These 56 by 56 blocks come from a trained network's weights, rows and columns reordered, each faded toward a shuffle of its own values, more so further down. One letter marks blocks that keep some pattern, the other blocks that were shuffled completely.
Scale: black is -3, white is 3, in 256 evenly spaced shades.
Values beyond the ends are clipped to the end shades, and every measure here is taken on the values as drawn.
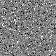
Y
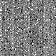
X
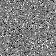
Y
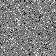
Y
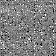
X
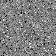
Y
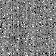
X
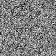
X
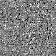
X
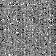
X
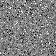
Y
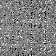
X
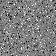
Y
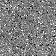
Y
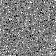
Y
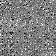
X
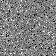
Y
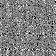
X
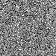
Y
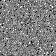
Y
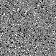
Y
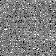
X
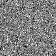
Y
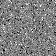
Y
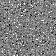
Y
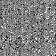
X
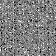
X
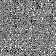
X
